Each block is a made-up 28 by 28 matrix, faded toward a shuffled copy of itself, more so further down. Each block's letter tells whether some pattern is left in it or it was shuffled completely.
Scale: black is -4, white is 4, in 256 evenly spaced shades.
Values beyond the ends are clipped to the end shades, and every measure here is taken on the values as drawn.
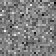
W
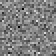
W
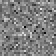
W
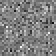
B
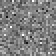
W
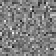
B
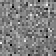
B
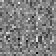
B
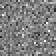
W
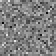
W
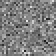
W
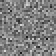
W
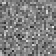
W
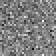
W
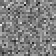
W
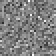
W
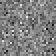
W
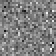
B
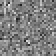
W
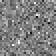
W
